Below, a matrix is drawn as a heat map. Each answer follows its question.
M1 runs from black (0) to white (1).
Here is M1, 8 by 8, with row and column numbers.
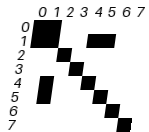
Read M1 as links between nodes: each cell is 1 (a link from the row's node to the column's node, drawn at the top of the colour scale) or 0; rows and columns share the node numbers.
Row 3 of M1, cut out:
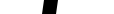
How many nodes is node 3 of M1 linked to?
7
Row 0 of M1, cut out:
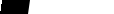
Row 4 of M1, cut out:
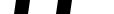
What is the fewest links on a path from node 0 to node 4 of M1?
1
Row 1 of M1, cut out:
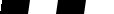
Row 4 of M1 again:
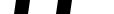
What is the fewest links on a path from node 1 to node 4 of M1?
2
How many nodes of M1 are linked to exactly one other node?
0
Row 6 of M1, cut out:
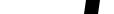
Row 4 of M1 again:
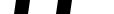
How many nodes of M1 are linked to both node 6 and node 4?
5
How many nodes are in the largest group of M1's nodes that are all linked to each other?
7
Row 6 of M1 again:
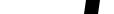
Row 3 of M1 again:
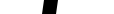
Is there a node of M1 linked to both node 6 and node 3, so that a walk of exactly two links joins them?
yes
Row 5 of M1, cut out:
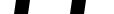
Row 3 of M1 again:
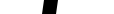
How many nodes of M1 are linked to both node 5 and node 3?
5
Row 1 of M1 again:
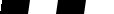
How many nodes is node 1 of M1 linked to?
4
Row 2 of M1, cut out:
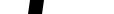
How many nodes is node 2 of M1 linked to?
7
